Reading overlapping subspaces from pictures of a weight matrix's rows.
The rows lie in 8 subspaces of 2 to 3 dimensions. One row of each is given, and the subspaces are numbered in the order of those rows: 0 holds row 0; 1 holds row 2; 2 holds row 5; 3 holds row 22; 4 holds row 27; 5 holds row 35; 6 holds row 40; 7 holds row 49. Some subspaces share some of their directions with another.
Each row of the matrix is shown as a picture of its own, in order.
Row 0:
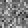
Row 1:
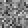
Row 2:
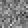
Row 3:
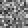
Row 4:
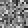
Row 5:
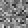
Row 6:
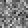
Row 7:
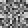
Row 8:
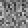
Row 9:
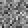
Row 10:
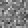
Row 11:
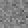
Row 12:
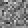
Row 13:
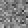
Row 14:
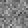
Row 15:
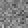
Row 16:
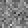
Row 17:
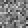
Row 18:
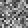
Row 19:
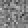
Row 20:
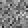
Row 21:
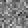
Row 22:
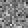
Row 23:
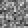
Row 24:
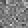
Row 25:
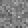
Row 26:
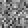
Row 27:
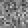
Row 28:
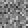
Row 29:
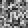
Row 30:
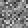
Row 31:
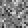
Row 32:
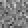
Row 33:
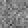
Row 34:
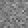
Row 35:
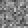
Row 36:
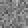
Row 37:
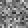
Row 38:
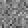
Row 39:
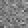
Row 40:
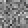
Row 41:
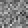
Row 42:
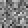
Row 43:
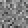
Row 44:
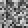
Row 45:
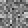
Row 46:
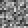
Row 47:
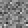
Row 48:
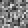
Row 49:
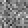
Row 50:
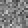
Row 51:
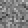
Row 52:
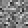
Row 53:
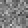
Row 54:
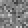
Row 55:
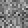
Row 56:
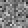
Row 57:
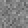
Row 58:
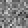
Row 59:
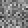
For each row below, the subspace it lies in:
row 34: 2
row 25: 6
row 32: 4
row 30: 0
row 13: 2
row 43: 4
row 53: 7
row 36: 7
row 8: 4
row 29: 4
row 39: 2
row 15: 2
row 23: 5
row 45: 6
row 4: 7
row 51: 3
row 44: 5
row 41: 1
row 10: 0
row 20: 1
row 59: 4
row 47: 1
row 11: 2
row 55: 4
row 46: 5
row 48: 4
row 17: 1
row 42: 5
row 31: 6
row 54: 6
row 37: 3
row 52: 1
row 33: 7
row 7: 6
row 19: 1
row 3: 5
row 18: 0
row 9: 1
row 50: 7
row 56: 3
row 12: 0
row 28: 1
